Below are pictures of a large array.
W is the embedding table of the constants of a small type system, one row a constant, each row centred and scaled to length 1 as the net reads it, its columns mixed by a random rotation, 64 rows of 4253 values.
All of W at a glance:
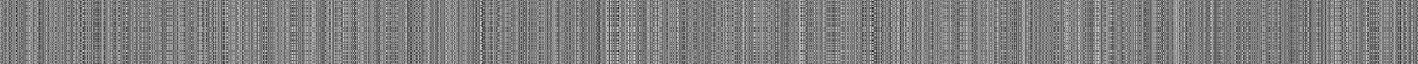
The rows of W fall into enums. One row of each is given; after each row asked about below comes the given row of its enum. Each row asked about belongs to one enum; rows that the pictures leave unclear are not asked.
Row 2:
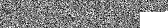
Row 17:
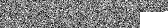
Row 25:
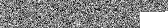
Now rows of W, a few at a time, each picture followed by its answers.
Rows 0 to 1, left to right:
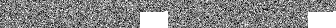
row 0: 17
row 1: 25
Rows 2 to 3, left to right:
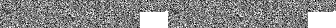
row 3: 2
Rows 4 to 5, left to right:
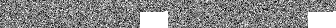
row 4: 17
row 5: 25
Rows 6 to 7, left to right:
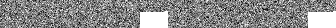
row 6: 17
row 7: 25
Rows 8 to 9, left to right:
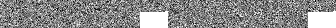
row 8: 25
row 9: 2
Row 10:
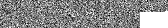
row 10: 2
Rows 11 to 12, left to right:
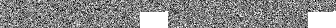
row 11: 25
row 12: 2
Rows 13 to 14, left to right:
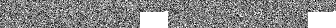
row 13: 17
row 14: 2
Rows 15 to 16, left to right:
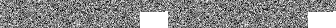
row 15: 25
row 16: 25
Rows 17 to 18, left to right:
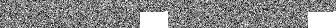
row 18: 25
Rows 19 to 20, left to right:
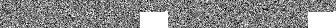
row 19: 2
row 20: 25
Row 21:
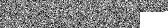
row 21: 17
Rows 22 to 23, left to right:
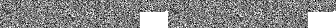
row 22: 2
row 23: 2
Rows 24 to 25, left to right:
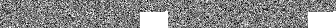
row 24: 2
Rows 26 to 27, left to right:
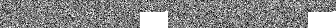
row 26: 2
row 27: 17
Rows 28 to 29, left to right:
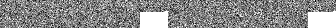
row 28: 17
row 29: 2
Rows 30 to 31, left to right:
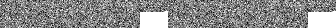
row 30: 17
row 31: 17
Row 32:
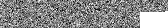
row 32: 25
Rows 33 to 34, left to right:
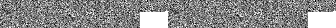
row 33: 2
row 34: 2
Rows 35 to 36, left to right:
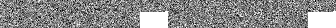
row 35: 25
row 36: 2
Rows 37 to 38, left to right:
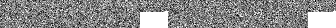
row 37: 17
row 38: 2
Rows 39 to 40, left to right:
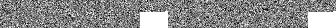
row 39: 2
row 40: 25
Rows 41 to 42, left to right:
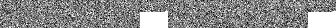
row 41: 2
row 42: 17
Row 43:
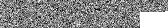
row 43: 25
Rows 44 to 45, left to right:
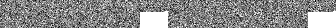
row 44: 17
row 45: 2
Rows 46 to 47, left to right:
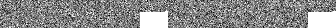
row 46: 2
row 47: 17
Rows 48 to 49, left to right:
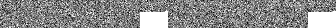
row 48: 2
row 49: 17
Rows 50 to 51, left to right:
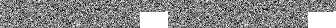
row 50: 25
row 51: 25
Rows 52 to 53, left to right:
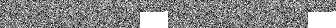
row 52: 17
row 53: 17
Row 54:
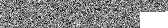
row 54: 25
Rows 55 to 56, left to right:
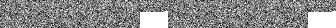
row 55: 17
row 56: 17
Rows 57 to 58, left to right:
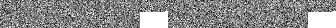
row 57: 2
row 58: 17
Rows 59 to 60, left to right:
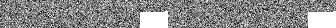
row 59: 17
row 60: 25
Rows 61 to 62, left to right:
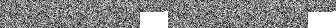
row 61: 17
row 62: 17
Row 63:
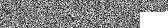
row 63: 2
